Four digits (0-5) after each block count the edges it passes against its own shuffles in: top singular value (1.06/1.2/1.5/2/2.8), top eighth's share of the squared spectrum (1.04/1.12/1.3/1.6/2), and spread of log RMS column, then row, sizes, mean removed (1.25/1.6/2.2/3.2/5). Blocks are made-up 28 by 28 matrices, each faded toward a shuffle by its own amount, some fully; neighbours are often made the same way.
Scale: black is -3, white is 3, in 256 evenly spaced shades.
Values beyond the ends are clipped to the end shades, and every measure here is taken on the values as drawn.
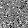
0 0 1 0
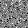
0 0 0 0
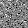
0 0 0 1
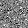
1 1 0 0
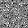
2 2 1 1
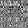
3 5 2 3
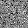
2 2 0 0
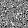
0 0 0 0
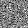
2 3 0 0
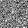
2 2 0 1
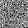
2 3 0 1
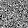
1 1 0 0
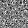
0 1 0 1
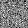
1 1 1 0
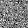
1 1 0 1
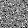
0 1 0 0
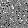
0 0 0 0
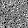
1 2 0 0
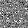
2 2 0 1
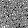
0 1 0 0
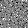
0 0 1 0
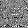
2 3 0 2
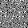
1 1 0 2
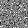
1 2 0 0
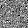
0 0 0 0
